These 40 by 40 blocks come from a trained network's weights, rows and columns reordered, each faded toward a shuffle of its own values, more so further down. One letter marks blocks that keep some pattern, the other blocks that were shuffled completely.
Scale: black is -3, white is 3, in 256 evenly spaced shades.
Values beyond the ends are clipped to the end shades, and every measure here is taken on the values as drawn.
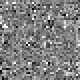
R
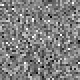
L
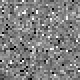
L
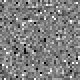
L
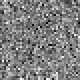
L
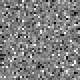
L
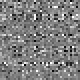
R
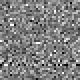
R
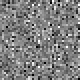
R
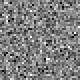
L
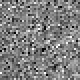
L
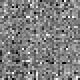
R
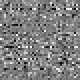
R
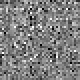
R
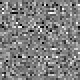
R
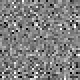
R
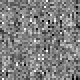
R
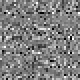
R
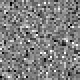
L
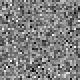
L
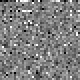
R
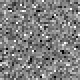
L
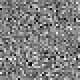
R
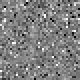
L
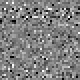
R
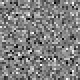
R
